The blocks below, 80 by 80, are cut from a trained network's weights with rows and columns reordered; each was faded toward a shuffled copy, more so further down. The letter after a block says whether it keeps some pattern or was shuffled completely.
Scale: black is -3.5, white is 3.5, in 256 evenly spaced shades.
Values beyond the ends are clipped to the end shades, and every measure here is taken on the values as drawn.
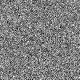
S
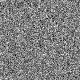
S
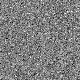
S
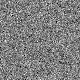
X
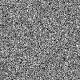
S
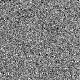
S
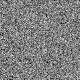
S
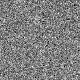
S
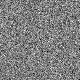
S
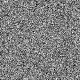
X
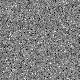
X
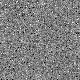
X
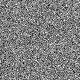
X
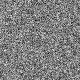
X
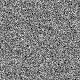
X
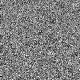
S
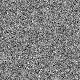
X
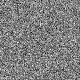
X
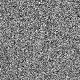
S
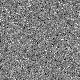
X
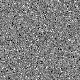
S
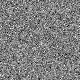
X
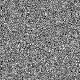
S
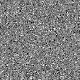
S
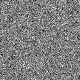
X
